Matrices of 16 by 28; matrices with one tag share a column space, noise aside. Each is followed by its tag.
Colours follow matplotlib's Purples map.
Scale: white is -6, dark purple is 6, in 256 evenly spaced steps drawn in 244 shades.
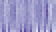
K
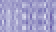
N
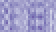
N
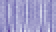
K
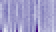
K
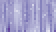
K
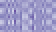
N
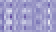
N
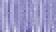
K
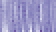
K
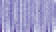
K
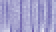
K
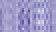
N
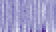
K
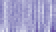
K
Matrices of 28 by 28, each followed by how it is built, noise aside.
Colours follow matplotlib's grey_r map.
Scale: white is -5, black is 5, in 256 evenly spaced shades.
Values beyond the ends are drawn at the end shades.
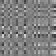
low rank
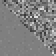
upper triangular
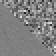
upper triangular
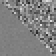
upper triangular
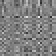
low rank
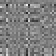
low rank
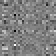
low rank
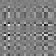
low rank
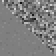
upper triangular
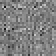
low rank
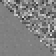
upper triangular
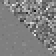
upper triangular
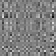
low rank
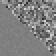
upper triangular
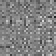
low rank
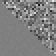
upper triangular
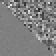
upper triangular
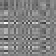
low rank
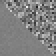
upper triangular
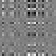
low rank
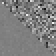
upper triangular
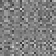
low rank
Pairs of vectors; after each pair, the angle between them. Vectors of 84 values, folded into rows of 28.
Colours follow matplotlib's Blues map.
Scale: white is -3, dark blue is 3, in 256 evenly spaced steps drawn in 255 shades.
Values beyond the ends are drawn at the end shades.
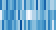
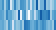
partly aligned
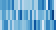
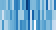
partly opposed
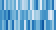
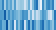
nearly parallel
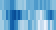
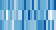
partly opposed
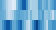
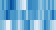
nearly opposite
